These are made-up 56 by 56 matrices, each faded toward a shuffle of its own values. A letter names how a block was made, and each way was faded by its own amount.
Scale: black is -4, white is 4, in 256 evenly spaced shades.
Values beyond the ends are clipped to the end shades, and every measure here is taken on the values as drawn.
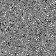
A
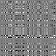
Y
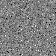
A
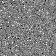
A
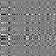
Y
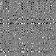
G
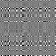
Y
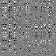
G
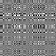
Y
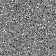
A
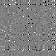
G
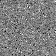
A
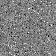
A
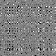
G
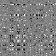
G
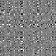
G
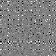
G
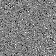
A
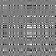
Y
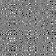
G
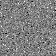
A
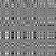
Y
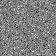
A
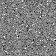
A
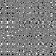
G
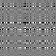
Y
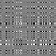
Y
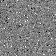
A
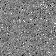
A
